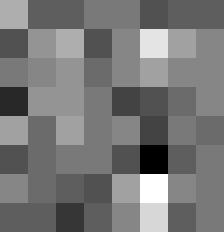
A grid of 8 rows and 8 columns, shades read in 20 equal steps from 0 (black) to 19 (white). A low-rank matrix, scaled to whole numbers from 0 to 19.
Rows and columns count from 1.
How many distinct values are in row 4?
7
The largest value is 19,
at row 7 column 6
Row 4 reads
3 11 11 9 5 6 8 10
